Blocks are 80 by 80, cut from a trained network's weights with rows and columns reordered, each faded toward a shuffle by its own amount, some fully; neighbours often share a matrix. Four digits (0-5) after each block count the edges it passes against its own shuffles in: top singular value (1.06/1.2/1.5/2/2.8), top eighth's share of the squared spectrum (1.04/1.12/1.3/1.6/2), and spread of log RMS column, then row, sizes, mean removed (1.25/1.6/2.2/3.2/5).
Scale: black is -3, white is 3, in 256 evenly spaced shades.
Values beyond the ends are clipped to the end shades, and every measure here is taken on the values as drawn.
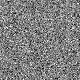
2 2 0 1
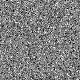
1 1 0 0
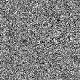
3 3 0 1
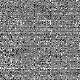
3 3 3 2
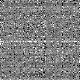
3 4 3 2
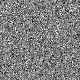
1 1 0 0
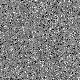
0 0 0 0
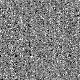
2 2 0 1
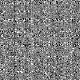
3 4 1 3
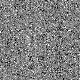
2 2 0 1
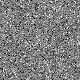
0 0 0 0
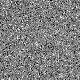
0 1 0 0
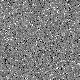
0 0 0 0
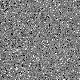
0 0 0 0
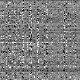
3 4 4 2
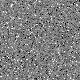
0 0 0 0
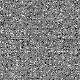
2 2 2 0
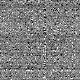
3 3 3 1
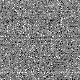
2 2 2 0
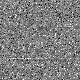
1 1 1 0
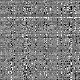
3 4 4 2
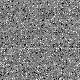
1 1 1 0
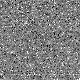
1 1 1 0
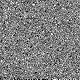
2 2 0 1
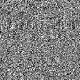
3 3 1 2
